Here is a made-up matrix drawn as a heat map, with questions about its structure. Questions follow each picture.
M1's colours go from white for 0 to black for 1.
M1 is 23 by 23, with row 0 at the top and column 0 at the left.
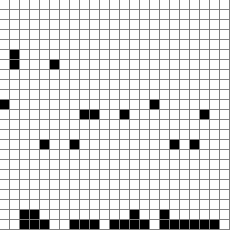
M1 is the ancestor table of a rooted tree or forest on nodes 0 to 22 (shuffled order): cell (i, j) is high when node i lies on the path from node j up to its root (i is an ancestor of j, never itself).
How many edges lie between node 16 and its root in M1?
2
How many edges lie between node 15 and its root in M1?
1
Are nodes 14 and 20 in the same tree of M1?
yes
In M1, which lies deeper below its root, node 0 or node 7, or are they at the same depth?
node 7
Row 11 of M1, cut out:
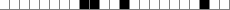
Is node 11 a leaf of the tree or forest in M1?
no
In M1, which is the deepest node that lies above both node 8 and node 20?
11
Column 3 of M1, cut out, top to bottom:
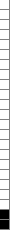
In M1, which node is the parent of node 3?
21
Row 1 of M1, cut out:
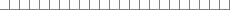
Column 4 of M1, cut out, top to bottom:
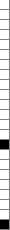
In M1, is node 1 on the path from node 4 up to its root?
no
